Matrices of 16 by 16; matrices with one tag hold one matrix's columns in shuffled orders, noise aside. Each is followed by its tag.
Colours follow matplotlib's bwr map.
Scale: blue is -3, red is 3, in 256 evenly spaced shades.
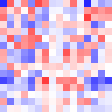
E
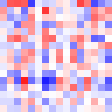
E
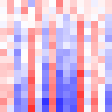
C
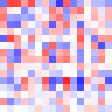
E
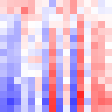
C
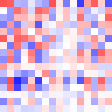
E
